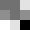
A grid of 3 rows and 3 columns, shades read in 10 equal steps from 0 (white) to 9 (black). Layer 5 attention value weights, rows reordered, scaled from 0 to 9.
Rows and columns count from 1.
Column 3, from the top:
1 4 9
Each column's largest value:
5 5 9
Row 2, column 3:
4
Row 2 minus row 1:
-1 0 3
